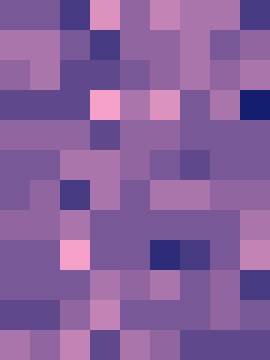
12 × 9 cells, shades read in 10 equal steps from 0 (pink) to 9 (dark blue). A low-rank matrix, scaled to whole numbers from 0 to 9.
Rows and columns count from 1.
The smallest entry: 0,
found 2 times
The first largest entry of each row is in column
3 4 3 9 4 7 3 4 6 9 1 4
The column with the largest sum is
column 9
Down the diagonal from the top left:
5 3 6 0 4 5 3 5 2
